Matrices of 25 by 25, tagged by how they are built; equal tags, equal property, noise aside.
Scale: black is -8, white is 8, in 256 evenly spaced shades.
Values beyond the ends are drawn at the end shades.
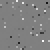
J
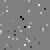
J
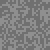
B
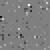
J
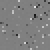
J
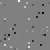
J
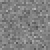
B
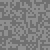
B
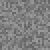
B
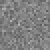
B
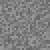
B
